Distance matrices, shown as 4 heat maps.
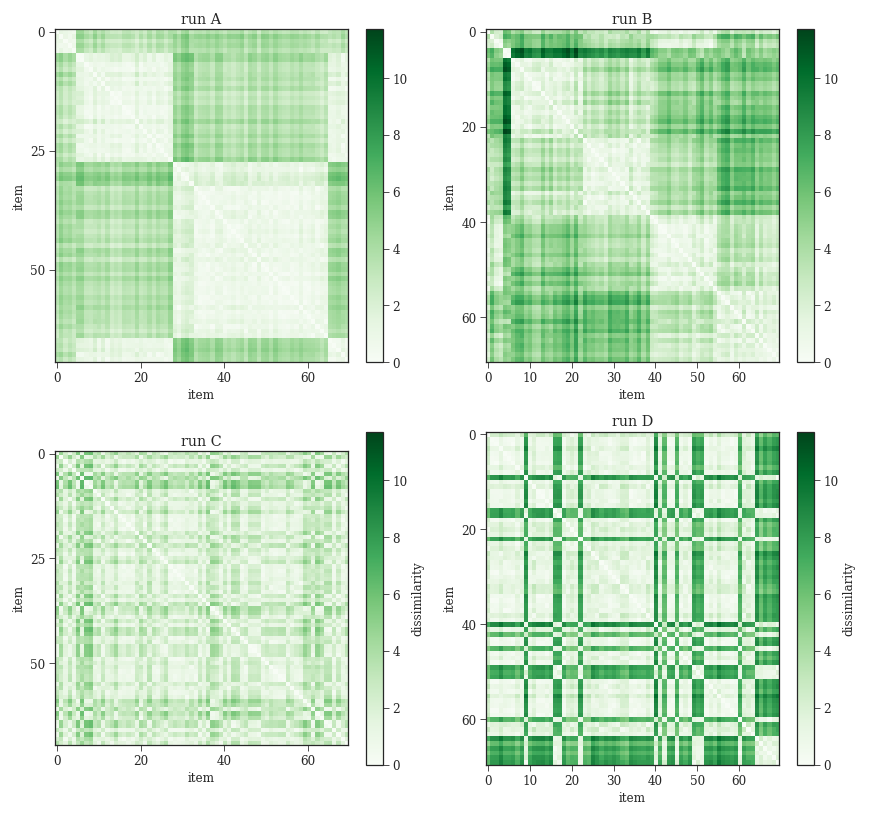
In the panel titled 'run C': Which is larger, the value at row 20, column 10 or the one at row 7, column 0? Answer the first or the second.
the second
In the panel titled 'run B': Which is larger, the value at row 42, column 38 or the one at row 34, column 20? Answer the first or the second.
the first
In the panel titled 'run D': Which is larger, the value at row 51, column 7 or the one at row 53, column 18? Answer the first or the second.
the first
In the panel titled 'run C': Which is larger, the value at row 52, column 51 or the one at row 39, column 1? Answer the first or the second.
the second
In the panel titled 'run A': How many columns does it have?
70
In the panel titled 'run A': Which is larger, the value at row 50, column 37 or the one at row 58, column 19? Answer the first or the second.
the second
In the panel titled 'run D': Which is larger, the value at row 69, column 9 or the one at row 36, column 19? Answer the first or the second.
the second
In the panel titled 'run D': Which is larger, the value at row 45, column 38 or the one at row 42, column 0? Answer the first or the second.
the first
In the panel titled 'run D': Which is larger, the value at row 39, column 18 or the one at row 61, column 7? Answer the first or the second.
the second
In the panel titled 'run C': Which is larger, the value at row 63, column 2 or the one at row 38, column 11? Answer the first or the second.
the second
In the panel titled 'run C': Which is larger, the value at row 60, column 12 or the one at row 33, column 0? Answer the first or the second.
the second
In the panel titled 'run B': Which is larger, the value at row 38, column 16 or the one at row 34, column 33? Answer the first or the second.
the second
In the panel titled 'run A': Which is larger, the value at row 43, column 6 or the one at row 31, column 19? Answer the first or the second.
the second
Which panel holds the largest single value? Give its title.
run B
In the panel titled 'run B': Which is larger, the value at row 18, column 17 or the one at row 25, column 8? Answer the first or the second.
the second
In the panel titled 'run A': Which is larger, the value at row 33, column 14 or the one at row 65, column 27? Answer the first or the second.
the first
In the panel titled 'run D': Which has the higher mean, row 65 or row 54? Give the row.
65
